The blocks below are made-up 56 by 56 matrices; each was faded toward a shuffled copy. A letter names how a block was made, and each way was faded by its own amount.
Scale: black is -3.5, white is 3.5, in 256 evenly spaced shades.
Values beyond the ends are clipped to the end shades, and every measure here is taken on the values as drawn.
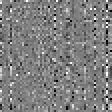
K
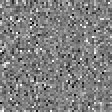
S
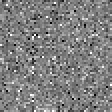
S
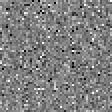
S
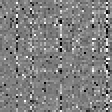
K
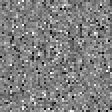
S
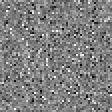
S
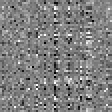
K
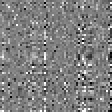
K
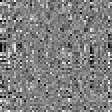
K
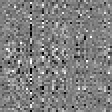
K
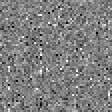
S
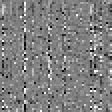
K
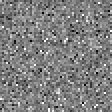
S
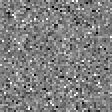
S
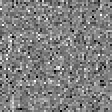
S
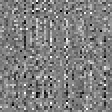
K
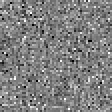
S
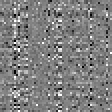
K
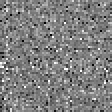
S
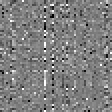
K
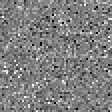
S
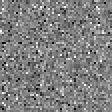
S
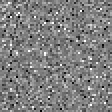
S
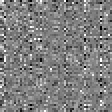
K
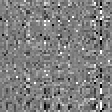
K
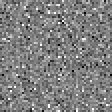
S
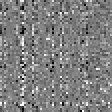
K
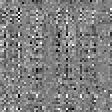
K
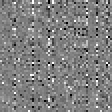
K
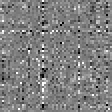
K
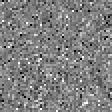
S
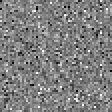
S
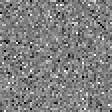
S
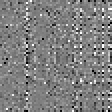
K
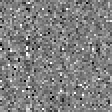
S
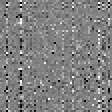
K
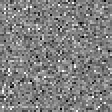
S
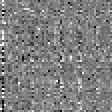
K
